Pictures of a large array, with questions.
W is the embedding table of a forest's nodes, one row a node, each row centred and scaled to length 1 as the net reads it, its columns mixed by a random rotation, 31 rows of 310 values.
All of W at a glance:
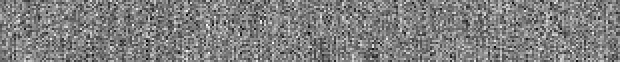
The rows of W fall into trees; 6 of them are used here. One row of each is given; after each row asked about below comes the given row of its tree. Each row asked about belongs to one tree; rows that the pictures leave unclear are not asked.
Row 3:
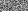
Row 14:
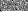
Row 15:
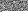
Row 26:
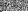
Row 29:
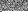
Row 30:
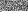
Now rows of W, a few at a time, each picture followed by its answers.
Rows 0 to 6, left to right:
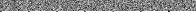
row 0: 26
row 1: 29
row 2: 15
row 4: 15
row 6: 26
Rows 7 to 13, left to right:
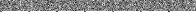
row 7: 14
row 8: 15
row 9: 15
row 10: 14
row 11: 14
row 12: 3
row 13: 26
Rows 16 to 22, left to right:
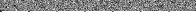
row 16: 26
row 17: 26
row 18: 3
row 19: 30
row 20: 29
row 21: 30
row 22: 29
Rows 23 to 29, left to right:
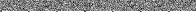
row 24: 30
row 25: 29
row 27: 30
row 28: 30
